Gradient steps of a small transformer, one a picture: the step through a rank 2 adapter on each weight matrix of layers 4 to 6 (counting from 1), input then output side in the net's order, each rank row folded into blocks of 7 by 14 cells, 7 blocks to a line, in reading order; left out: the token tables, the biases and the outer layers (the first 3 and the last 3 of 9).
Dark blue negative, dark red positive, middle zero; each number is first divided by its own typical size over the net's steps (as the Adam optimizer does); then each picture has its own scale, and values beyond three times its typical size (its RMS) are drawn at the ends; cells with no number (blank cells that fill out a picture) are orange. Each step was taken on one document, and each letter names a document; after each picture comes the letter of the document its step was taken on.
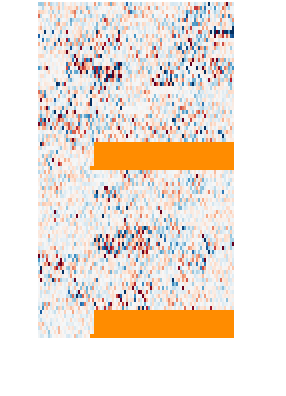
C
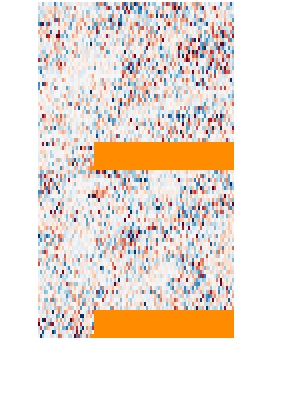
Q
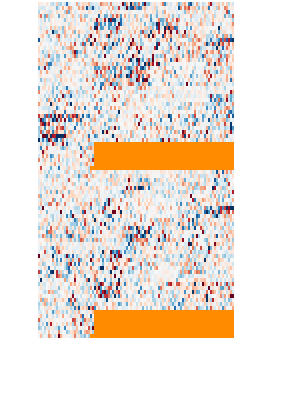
Q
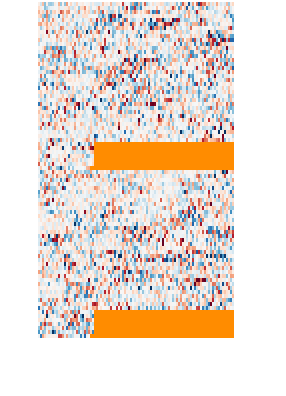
Q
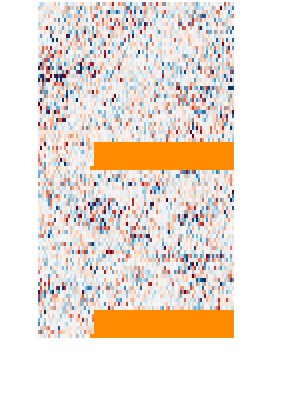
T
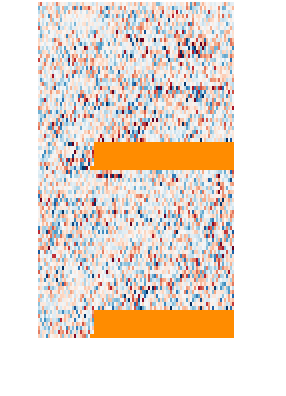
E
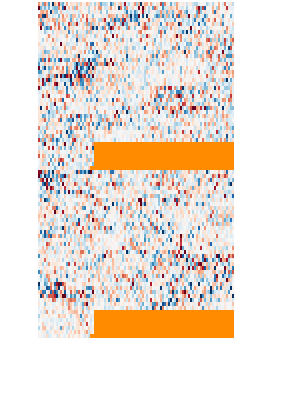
T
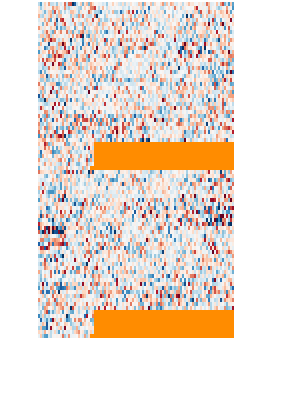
E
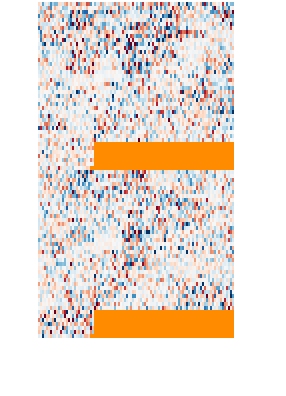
Q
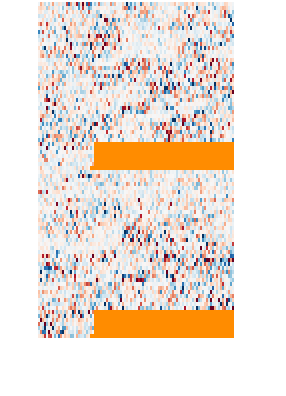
C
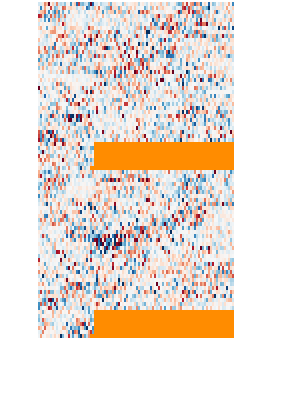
Q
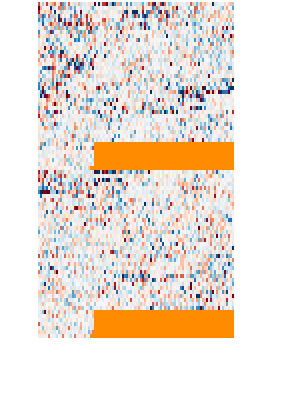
T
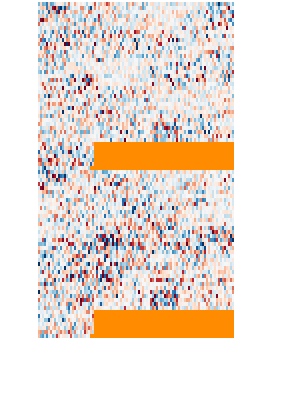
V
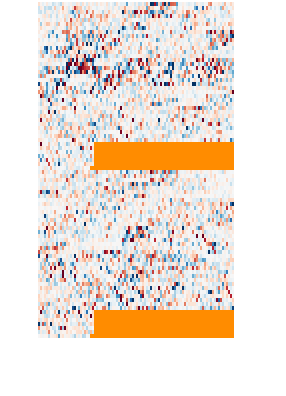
C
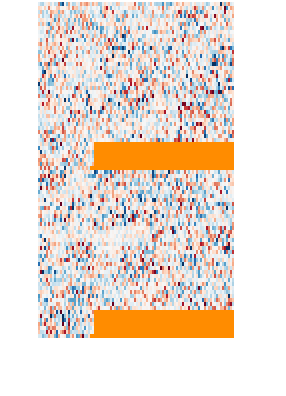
V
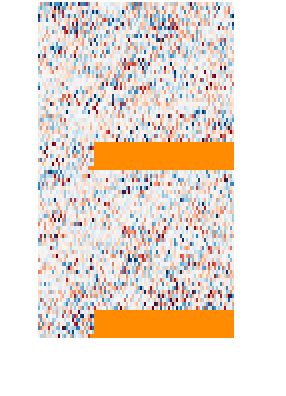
Q
